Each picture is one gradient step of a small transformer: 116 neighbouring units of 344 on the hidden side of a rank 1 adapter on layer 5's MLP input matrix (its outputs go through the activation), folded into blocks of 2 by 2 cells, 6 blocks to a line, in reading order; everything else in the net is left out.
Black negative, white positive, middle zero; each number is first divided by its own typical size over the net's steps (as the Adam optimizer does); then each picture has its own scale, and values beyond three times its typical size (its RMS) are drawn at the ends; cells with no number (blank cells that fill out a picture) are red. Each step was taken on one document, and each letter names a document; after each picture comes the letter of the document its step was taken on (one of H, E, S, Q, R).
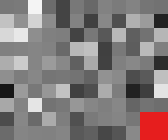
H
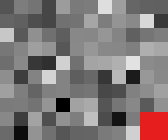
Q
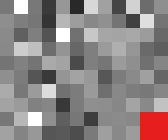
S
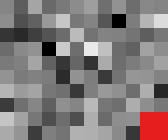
H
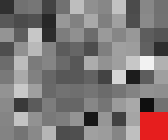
Q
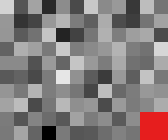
Q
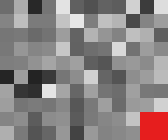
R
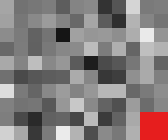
R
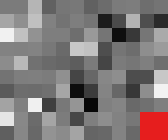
H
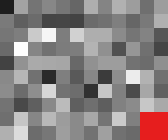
S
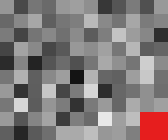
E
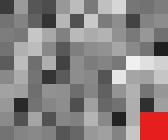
Q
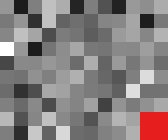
S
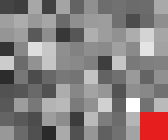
E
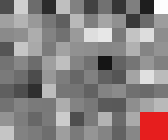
R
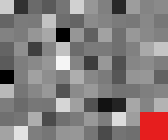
E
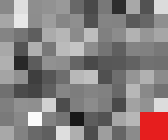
R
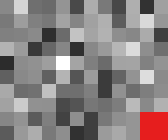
S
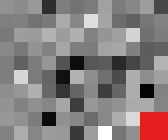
Q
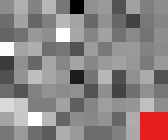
S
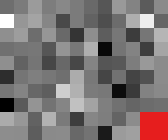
H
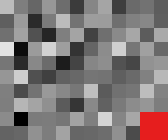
Q
